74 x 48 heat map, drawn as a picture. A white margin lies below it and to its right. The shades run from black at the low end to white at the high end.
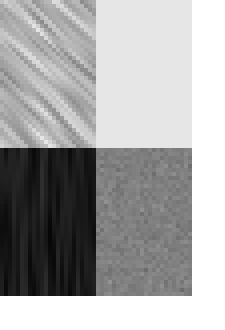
It is made of 2 by 2 panels. Panel 1,1: high, slanting down to the right. Panel 1,2: very high, flat. Panel 2,1: very low, streaked downward, faint in contrast. Panel 2,2: middling, fine-grained, faint in contrast.
